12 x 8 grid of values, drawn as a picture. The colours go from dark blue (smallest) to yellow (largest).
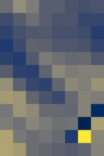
Values change most from cell to cell in the bottom right. On average the colour sits 40% of the way up the scale. The halves do not mirror each other. In the bottom right lies a patch that is rougher than the rest.
